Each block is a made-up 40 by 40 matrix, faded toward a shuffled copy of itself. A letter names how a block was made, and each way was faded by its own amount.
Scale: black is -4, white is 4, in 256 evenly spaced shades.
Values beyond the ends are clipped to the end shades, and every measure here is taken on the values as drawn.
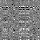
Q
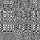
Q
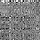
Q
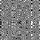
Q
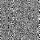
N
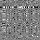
Q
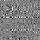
Q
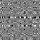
Q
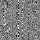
N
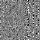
N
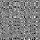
Q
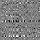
Q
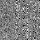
N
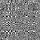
Q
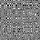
Q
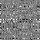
Q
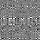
Q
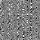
N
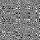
Q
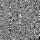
N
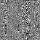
N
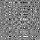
Q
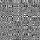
Q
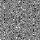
N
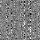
N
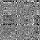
Q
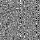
N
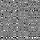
Q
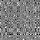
Q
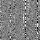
N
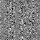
N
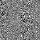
N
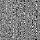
N
